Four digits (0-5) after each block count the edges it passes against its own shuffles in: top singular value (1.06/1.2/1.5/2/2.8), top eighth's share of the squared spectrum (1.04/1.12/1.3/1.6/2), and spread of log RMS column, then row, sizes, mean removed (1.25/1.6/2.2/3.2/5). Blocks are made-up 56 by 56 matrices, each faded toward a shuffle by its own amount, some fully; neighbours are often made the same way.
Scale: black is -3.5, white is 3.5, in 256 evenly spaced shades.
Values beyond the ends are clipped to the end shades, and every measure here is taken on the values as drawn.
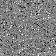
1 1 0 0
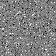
0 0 0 0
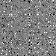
2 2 2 2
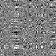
4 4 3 2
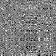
4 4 2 2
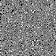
3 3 2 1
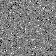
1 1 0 0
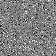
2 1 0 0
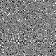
3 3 1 1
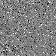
0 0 0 0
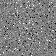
0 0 0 0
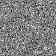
0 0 0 1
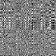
4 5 3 3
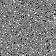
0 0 0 0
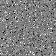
2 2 0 0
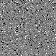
3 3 1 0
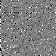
3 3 1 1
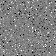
1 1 1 0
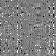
4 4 2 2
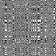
4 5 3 3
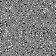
2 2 1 0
